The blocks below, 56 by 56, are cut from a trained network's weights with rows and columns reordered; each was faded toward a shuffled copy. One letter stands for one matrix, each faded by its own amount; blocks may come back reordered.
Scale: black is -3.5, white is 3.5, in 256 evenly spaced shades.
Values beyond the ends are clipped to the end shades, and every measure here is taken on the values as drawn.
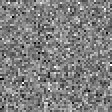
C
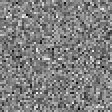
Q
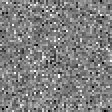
C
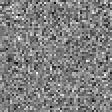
Q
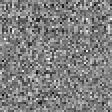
Q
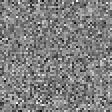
Q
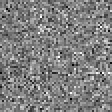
Q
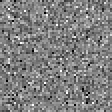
C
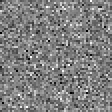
C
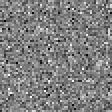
C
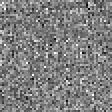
Q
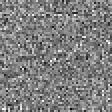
Q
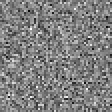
Q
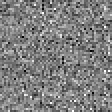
C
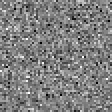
C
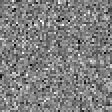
C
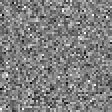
C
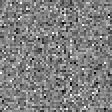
C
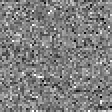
C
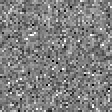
C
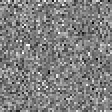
Q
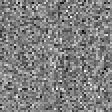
Q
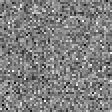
C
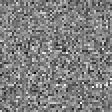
Q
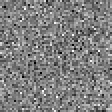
C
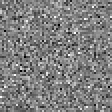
C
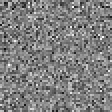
Q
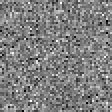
C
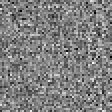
Q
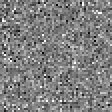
C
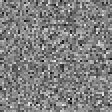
Q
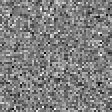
Q
